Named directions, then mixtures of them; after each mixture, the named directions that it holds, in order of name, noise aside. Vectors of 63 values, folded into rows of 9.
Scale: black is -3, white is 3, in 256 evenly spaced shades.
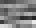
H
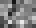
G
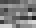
H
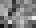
G, H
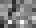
G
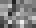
G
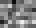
G, H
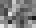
G, H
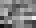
G, H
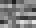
G, H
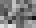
G, H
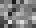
G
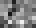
G
